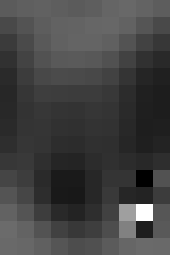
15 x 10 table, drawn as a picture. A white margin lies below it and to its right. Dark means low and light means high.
No overall slope runs across the table. Values change most from cell to cell in the bottom right. No regular stripes run through it. The centre is the smoothest part. In the bottom right lies a patch that is rougher than the rest.
